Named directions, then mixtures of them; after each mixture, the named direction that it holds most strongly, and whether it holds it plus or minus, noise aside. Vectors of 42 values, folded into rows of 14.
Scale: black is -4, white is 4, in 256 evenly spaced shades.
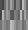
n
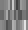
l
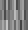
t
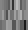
l, minus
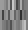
l, plus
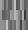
t, plus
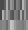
n, plus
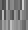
n, plus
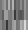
l, plus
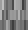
n, minus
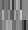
l, minus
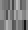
l, minus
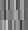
t, plus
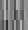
t, minus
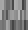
n, minus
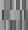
n, minus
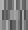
n, minus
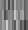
t, plus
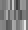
l, plus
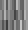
t, minus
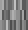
n, minus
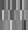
n, plus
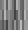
t, minus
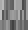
n, minus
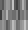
l, plus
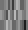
l, minus
